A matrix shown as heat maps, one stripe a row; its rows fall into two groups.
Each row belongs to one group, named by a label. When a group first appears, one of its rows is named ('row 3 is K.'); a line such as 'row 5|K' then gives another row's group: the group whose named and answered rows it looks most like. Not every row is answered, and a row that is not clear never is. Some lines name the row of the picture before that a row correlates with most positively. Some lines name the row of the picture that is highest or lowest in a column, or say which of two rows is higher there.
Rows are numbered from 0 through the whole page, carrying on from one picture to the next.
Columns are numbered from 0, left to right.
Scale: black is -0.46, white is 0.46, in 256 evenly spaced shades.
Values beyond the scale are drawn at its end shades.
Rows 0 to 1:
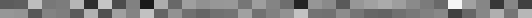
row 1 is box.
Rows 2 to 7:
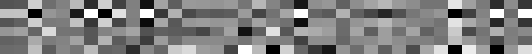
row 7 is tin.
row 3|box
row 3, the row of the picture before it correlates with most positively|1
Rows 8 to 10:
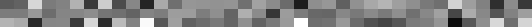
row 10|box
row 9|tin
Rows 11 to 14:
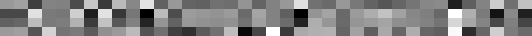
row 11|box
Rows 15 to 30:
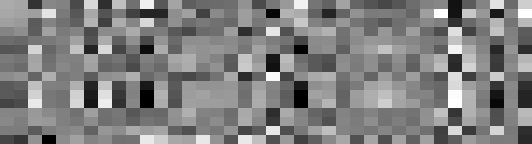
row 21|tin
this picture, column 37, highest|16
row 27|tin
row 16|tin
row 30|tin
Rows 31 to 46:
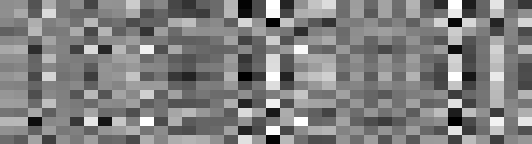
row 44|box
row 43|tin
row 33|tin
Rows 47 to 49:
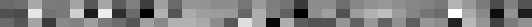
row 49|tin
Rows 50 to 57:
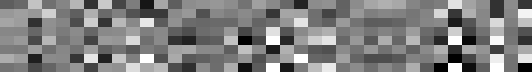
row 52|box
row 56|box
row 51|tin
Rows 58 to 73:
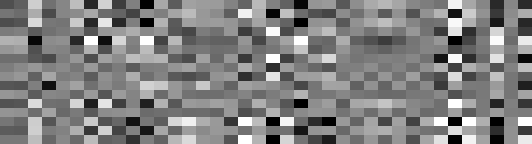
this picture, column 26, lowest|62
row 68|box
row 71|tin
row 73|tin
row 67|tin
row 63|box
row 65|tin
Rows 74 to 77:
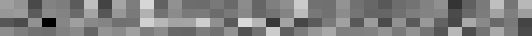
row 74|box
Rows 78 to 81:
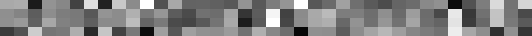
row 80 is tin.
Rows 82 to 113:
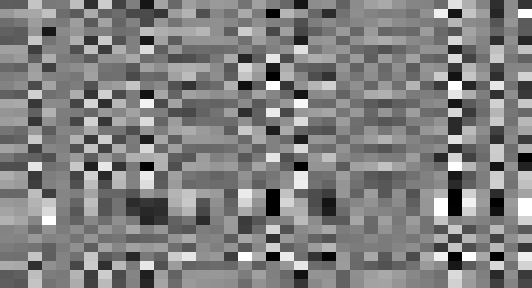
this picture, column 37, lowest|99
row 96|tin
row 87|box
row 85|tin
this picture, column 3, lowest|85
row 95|box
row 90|tin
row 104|tin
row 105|tin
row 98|box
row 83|tin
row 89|tin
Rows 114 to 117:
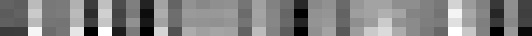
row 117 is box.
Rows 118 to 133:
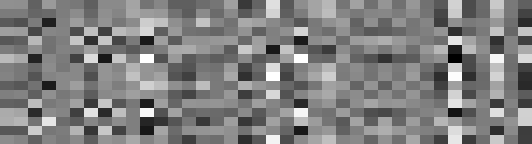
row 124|box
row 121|box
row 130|box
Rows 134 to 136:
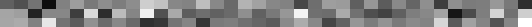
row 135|box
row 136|tin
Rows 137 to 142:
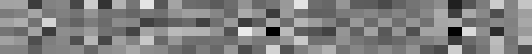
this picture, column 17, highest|140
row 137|box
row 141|box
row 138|tin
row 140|tin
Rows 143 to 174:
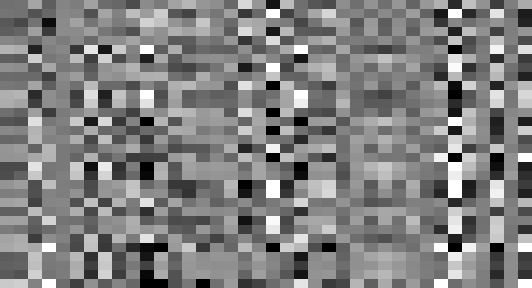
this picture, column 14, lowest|174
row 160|tin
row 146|tin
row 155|tin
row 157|tin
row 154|box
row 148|box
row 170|tin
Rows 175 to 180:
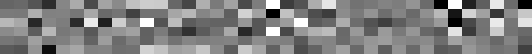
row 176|tin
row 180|tin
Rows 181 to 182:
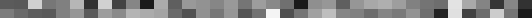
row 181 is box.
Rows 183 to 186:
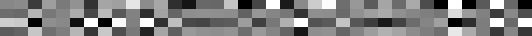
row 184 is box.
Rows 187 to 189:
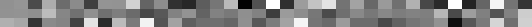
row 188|tin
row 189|box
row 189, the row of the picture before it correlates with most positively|185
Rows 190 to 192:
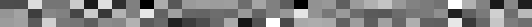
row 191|box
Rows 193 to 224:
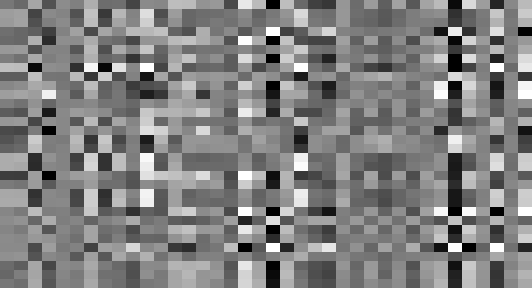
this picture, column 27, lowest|200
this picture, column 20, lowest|220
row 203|tin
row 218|tin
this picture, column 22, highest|220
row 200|box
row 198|box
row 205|tin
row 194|box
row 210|box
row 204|tin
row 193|tin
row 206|box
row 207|tin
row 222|tin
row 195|box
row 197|tin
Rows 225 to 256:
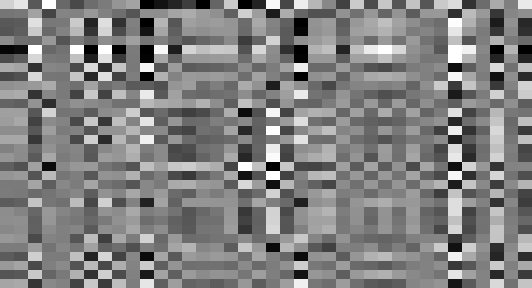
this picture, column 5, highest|230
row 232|box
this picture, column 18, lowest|225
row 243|tin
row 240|box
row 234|tin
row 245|tin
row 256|box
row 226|tin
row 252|tin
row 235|box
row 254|box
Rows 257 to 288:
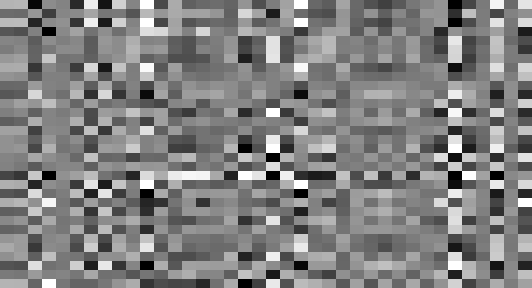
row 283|box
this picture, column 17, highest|276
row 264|box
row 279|tin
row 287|tin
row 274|tin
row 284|box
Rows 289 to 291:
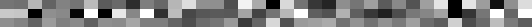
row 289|tin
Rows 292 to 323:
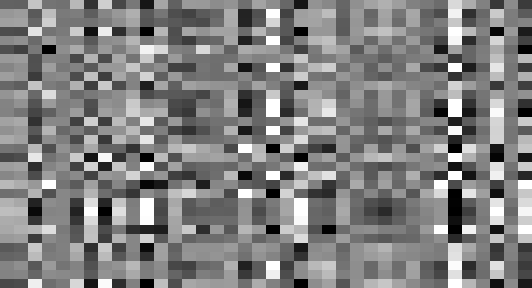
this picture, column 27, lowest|315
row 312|tin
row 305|box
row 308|tin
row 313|tin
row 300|box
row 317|tin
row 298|box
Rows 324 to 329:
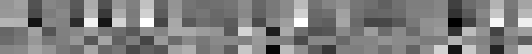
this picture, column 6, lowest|328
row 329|tin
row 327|tin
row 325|box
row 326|box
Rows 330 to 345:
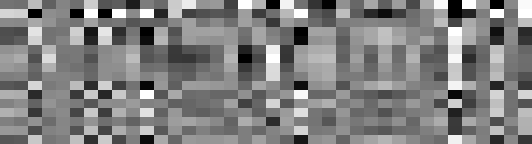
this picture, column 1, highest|331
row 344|box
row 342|box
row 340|box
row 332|tin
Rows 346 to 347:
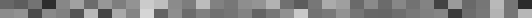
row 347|box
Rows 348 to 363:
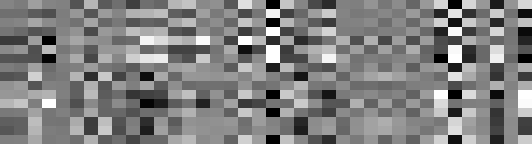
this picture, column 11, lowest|359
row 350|tin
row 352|tin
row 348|tin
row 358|tin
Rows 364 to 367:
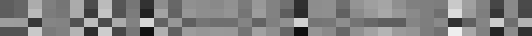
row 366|box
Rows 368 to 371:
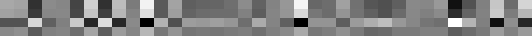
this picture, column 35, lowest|370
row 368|box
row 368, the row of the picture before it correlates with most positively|366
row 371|box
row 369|box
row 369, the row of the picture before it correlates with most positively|366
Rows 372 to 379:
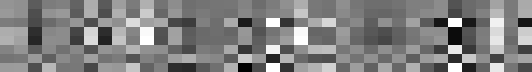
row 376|box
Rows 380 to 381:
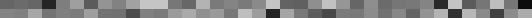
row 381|tin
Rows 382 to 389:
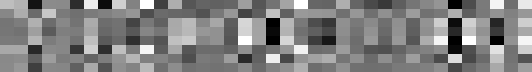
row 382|box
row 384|tin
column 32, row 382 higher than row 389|No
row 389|box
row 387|box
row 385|tin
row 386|tin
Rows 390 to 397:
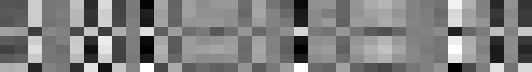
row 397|box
